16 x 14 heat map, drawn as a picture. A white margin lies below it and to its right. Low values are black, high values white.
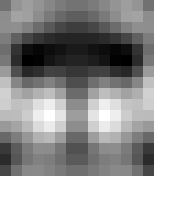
Calmest part: top middle. Mirror symmetry: left to right. Odd rows or columns: none.
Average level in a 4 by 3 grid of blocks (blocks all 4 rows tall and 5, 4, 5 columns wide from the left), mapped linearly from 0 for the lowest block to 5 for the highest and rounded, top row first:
2 1 2 / 1 0 1 / 5 4 5 / 2 2 2
